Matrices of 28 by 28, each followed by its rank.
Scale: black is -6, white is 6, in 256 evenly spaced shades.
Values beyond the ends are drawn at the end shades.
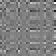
two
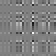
one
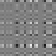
one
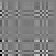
one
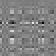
two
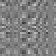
two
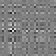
two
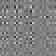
two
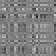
two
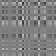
one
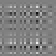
one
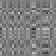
two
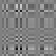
one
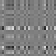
one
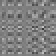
two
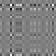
one
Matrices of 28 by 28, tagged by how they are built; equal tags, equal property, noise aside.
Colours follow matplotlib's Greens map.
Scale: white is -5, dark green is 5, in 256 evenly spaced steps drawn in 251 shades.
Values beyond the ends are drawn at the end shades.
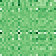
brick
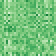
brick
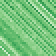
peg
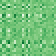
brick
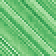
peg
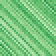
peg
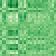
brick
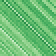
peg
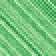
peg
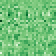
brick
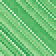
peg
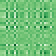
brick
